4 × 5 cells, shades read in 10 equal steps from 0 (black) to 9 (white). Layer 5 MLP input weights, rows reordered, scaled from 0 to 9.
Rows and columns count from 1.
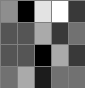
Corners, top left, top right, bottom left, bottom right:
5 2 4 4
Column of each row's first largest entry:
4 3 4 2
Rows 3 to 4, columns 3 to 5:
0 6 2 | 1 4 4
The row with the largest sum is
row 1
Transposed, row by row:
5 3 3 4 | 0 3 3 6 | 8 6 0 1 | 9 2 6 4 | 2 4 2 4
